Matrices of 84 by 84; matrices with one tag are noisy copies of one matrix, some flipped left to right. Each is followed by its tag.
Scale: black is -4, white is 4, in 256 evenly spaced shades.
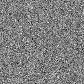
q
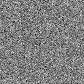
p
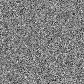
q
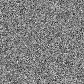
q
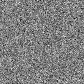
p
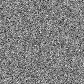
p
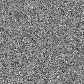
q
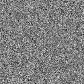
q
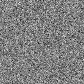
p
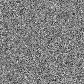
q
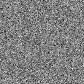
p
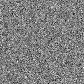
q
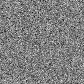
p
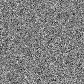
q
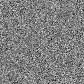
q
